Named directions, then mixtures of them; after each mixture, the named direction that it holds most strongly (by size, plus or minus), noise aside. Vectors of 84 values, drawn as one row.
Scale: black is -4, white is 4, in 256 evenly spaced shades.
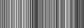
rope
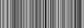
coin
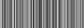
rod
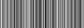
coin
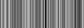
coin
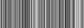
rope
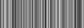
coin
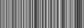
rod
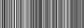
rod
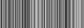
coin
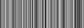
rod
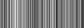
rope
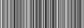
coin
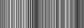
rope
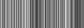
rope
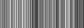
rope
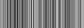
rope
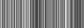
rope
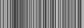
coin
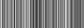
rod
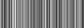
coin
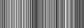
rope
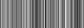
coin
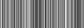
coin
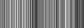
rope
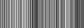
rope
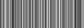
coin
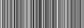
rod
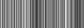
rope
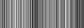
rope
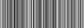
rod
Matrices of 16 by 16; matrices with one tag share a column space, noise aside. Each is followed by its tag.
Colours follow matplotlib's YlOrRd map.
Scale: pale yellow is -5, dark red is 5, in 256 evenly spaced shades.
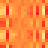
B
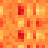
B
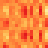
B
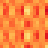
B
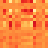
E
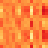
B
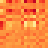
E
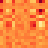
E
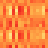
B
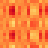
B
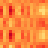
B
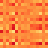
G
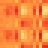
B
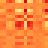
E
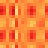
B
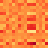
G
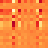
E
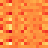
G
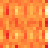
B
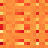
G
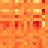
E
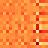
G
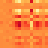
E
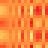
B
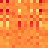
E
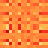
G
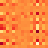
G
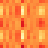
B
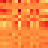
E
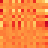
E
